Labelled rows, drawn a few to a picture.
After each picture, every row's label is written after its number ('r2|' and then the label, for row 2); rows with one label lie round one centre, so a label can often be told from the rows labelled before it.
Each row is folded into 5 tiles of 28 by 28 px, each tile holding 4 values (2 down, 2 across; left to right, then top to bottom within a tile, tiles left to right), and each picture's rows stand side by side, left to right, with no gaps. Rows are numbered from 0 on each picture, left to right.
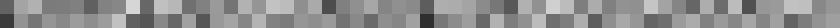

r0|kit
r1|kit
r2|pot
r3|kit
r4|pot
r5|pot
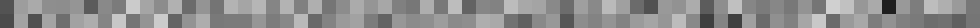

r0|kit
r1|pot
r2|pot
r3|pot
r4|kit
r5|kit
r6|pot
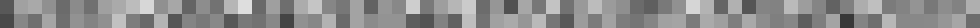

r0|kit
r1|pot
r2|kit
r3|kit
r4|kit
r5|pot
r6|kit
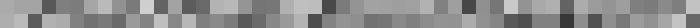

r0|pot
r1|pot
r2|pot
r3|pot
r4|kit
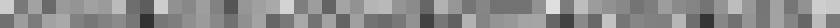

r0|pot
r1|kit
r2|pot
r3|kit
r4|kit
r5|kit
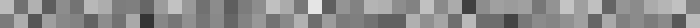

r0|pot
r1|kit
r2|pot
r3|pot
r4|pot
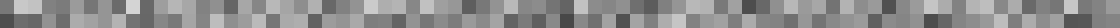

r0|kit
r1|kit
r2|pot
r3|pot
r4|kit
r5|pot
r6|pot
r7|pot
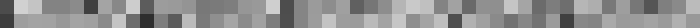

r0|kit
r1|kit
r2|kit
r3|pot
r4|kit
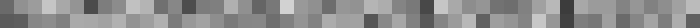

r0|kit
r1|pot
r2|pot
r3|kit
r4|kit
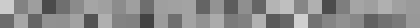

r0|pot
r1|kit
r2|pot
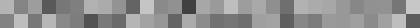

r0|pot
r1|pot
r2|kit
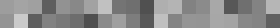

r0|pot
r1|kit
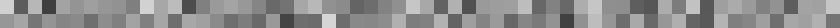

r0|pot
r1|pot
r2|kit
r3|pot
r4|kit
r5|kit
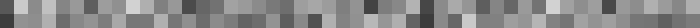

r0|kit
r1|pot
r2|kit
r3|kit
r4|pot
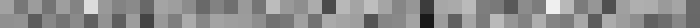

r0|pot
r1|kit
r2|pot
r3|kit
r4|pot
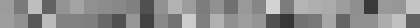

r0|pot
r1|kit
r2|kit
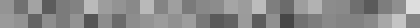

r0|pot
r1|pot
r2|kit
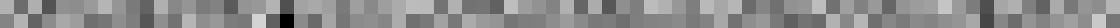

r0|pot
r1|kit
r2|kit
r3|pot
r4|pot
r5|pot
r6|pot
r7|kit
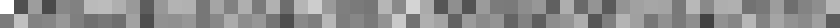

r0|pot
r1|kit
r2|kit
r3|pot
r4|pot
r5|kit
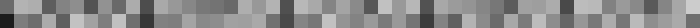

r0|kit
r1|kit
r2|kit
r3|kit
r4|kit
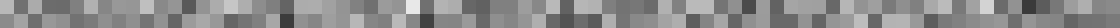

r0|pot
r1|pot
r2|kit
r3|kit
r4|kit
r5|pot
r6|pot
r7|pot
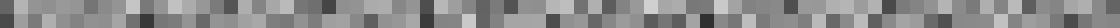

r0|kit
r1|kit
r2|pot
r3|kit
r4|pot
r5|kit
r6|pot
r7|pot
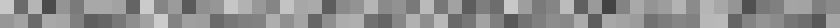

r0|pot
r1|pot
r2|pot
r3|pot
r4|pot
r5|pot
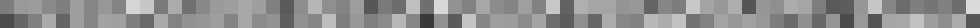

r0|kit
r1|pot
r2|kit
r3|kit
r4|kit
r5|pot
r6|kit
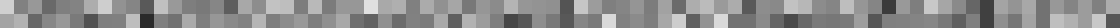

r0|pot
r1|kit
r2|pot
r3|pot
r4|kit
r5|pot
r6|pot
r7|kit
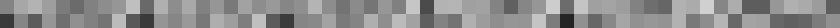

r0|kit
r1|kit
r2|kit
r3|kit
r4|kit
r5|pot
